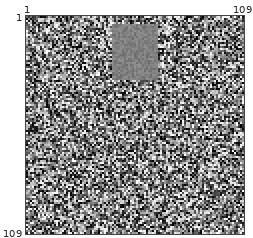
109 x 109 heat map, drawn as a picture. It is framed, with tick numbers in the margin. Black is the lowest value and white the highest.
Mirror symmetry: none. Calmest part: top middle. Histogram: flat. Slope: none. Odd rows or columns: none. Stripes: none. Odd patch: calmer, in the top middle.
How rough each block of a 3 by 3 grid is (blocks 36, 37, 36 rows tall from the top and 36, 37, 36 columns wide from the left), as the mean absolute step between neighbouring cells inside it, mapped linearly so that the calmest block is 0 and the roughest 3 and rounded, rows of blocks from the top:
3 0 3 | 3 3 3 | 3 3 3
